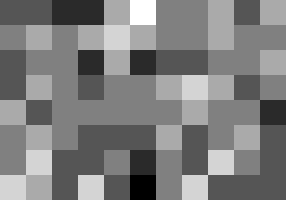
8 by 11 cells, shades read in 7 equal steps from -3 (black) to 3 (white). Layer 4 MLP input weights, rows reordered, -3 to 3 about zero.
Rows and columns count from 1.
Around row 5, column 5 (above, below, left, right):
0 -1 0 0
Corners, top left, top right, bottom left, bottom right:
-1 1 2 -1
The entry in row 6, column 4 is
-1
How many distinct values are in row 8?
5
